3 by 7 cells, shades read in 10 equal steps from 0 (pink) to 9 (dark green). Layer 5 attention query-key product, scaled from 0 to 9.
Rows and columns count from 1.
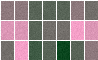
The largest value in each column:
5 4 7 6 9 6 5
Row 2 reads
1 1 6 5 5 0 1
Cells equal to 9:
1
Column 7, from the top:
5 1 4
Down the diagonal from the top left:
4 1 7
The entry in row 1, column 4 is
6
